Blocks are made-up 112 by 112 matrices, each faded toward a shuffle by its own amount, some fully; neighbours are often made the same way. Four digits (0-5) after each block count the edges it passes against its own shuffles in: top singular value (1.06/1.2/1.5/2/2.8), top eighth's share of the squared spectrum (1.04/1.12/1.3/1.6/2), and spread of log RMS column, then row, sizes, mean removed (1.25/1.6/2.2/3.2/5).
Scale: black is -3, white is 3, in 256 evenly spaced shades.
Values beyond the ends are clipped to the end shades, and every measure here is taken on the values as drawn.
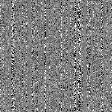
2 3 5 0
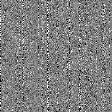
2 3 4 0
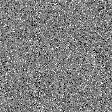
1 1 2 0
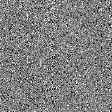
1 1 3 0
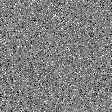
0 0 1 0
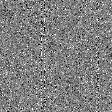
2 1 3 0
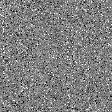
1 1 2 0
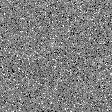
0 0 0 0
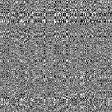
5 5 3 4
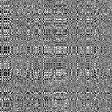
5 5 4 4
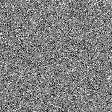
0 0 0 0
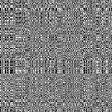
5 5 4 4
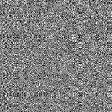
4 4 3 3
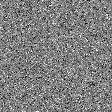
1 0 0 0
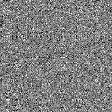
4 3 2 2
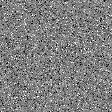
2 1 0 0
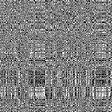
5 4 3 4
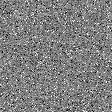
2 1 0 0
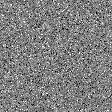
1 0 0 0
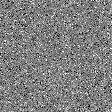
2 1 0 0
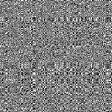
5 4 3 3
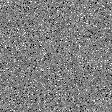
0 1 0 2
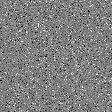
2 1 0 0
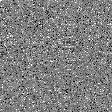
3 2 1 1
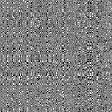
5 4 4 3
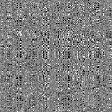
5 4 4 3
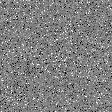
1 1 0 0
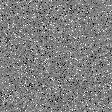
1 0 0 0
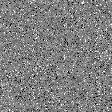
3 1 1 0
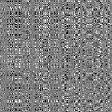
5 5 4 3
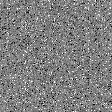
3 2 1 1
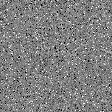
3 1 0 0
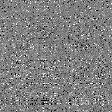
4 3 2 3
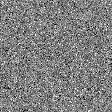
0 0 0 1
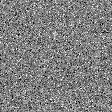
0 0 0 0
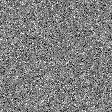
0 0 0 0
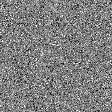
0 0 0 2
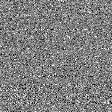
0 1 0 3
